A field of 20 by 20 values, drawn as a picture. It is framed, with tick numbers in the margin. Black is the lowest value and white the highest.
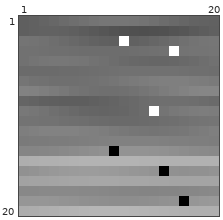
Lone odd cells: 6, 3 higher and 3 lower than their neighbours. Roughest part: bottom right. Histogram: heavy tails on both sides. Slope: up to the bottom.
